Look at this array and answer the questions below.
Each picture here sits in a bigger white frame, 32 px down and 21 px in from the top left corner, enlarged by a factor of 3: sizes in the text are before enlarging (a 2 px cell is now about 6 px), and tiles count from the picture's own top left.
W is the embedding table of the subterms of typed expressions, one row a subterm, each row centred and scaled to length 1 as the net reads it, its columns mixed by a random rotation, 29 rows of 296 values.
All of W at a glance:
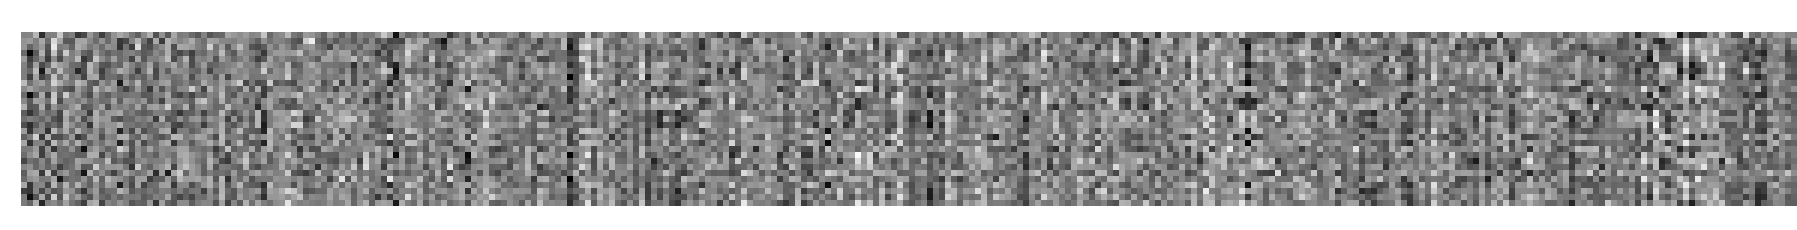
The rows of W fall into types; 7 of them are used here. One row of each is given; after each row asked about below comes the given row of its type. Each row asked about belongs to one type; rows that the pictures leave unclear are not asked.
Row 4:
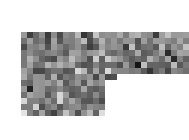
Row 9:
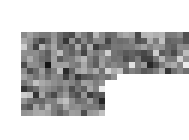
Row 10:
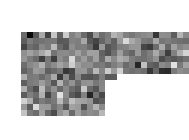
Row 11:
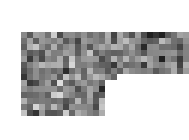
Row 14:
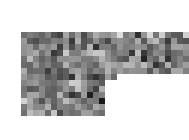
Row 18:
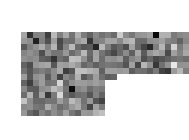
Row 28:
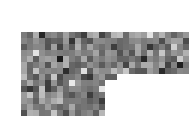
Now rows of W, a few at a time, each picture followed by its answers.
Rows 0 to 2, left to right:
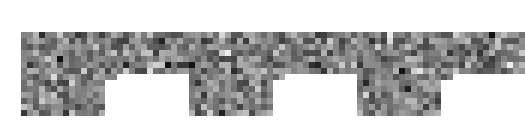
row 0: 28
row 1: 9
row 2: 18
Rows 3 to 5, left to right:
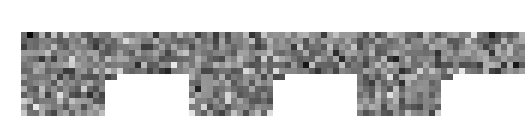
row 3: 10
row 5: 28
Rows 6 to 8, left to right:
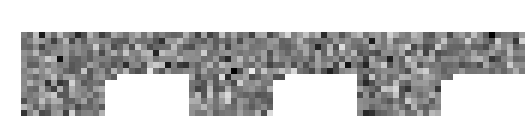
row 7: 28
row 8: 18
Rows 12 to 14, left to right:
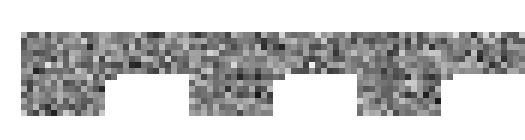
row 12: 4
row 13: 10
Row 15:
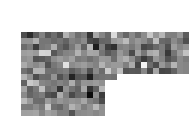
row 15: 10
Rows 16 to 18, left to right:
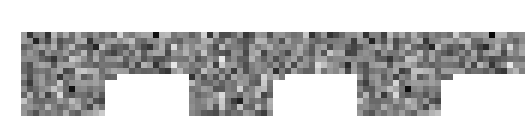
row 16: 18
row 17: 11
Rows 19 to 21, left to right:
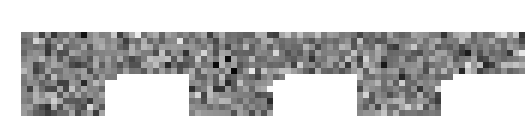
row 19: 4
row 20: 28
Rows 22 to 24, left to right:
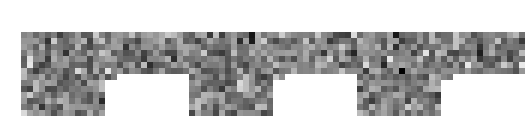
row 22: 4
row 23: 14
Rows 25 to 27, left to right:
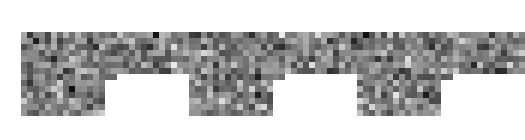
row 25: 18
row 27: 10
